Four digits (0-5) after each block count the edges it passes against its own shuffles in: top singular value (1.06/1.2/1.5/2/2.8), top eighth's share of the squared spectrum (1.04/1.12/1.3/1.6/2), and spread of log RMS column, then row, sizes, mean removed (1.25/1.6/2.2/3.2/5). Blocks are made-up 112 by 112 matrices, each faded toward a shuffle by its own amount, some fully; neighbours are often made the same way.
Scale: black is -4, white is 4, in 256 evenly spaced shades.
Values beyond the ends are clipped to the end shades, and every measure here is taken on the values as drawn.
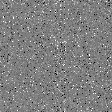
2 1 1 1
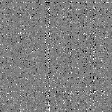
3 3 3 2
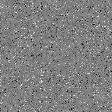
2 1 1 1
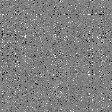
3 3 2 2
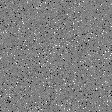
0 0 0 0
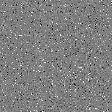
2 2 1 1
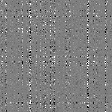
3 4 4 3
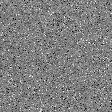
0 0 0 0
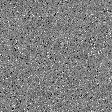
0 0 0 0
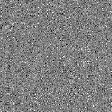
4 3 2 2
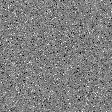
0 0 0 0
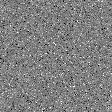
0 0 0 0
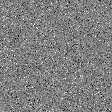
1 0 0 0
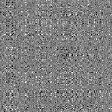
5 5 3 3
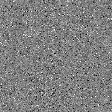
3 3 1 1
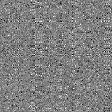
4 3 2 2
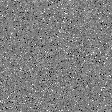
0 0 0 0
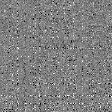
2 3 3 3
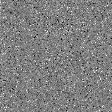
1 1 1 1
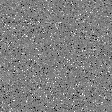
1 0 0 0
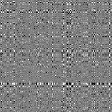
5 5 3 4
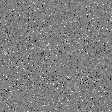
2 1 0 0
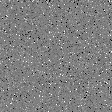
2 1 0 0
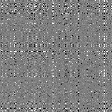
5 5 3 3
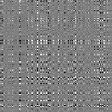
5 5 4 4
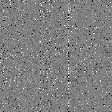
4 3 2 1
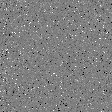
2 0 0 0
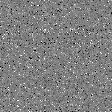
3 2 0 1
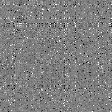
4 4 2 2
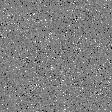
2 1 0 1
